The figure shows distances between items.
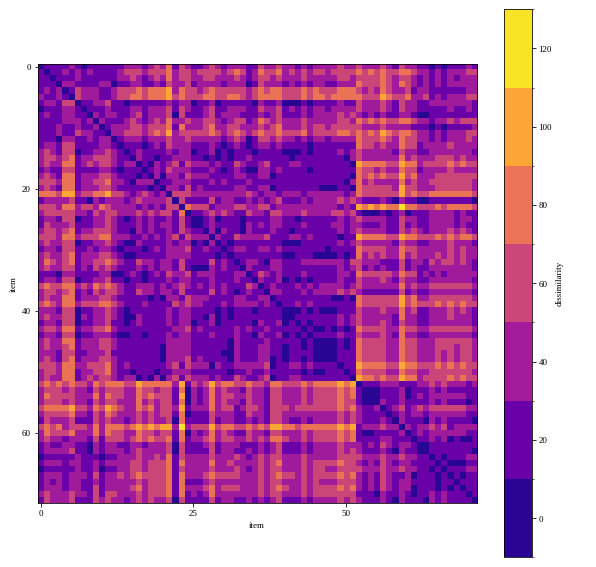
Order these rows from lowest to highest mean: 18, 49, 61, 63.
63, 18, 61, 49
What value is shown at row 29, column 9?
40
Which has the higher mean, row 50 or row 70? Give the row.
70
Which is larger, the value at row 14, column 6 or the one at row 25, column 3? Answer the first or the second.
the second
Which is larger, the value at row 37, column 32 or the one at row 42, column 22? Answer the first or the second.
the second
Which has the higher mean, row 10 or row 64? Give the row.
10
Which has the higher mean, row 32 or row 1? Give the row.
1
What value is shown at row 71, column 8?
20
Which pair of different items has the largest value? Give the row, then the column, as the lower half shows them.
59, 23
